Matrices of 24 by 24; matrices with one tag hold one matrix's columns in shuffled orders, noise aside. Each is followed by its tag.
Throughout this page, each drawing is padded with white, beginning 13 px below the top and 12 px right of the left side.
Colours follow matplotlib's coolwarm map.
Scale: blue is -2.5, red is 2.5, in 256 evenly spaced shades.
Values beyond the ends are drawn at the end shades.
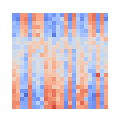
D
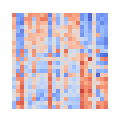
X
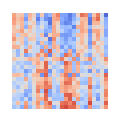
X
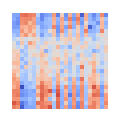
D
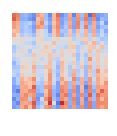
D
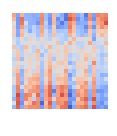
D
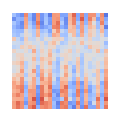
D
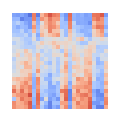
D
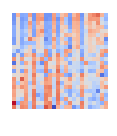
X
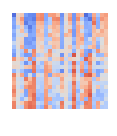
X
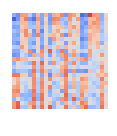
X
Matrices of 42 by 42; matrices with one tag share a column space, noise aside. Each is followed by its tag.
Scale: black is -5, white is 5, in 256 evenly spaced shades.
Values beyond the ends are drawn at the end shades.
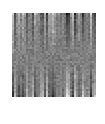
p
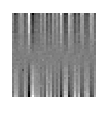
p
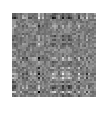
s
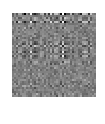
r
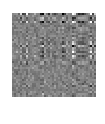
r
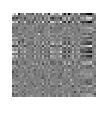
r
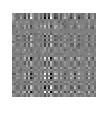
s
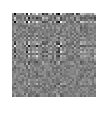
r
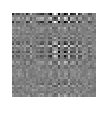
r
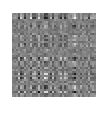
s
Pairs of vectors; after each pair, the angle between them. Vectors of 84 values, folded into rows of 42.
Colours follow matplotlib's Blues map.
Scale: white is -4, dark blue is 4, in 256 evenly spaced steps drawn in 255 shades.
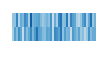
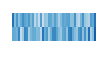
orthogonal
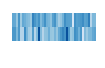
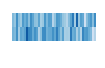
partly opposed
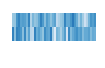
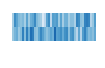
partly opposed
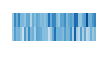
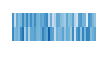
nearly opposite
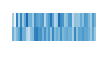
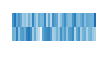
partly opposed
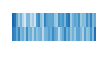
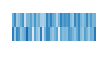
partly aligned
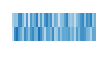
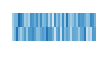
partly aligned
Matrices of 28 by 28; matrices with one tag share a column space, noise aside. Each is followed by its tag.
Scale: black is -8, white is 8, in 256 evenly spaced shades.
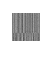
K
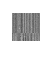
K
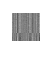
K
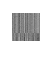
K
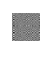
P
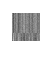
K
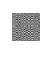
P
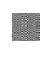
P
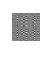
P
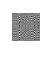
P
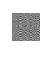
P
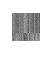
K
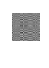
P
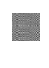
P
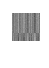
K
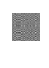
P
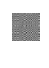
P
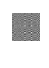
P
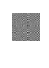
P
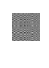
P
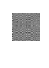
P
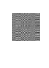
P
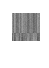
K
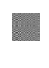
P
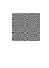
P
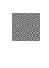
P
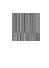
K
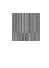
K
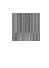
K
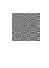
P
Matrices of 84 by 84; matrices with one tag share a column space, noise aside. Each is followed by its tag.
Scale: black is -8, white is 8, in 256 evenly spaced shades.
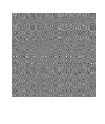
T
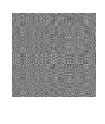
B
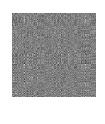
B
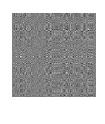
T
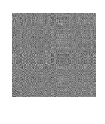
B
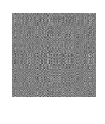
B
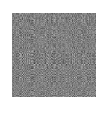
B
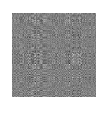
B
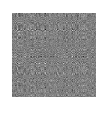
T
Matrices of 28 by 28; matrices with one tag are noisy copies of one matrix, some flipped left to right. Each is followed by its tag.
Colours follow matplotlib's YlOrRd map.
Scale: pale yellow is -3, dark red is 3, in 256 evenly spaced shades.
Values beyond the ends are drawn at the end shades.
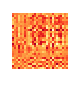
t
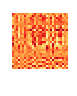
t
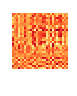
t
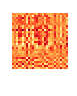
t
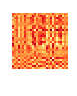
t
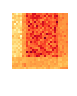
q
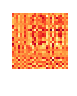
t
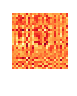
t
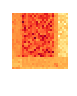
q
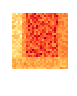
q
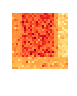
q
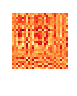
t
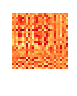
t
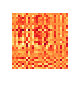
t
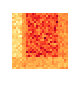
q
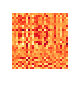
t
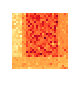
q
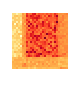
q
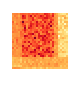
q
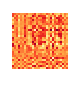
t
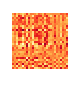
t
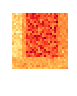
q
